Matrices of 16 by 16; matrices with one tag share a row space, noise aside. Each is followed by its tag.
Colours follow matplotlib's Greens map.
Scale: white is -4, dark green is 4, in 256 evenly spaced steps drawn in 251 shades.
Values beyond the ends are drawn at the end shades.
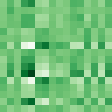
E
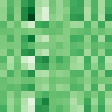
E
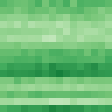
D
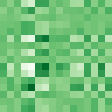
E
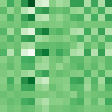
E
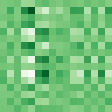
E
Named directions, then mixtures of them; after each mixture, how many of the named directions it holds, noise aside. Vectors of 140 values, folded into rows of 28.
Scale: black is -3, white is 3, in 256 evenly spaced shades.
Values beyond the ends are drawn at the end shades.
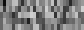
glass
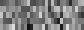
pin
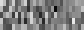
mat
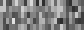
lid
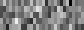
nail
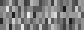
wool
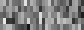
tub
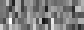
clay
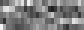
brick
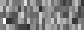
one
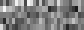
two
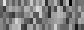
one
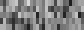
three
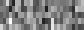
one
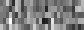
one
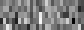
three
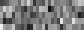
two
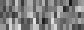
three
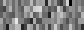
one
